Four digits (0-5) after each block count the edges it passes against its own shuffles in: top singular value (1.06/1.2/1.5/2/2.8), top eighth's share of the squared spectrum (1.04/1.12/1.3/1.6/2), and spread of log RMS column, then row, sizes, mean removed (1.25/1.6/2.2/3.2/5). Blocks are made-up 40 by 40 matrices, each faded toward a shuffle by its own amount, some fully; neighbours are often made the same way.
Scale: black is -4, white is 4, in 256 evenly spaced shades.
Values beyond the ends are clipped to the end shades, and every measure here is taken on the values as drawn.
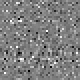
3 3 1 2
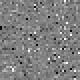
2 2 1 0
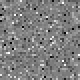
0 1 0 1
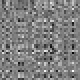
4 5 3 3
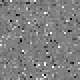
1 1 0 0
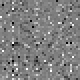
3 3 1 1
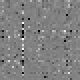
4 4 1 1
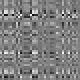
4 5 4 4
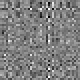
4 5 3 2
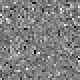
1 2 0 0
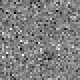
1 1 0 0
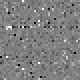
2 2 0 1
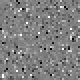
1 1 0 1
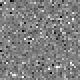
1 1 0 0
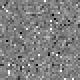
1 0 0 0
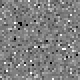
0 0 0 0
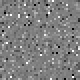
0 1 0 0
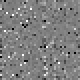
2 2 1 0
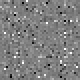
2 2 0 1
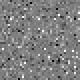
1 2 0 0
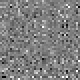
3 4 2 2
